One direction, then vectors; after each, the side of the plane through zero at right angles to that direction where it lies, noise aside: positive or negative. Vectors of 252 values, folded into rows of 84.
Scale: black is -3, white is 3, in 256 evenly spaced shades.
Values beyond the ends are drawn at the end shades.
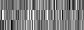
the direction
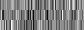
negative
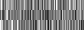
negative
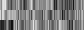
positive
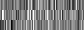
positive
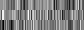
positive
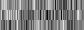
negative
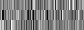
negative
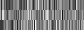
positive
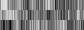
negative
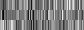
negative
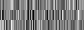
negative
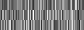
positive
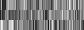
negative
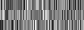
positive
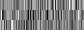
negative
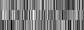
positive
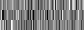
negative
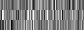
positive
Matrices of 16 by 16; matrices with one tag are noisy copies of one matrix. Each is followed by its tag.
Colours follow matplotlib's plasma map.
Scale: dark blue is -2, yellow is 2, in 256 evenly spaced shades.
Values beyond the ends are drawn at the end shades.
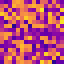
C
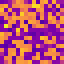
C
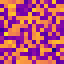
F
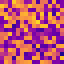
C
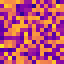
F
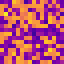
C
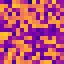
C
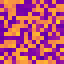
F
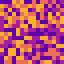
C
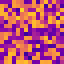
C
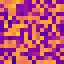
F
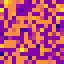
F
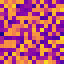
F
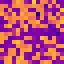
C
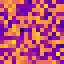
F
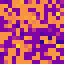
C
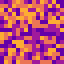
C
